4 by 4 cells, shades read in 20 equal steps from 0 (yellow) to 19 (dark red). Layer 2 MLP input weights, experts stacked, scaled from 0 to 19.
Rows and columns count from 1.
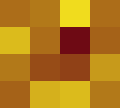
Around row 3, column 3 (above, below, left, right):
19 3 13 6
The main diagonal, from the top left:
10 10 14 9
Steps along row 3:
up up down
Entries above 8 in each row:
3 3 3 2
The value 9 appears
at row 1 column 2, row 3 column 1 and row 4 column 4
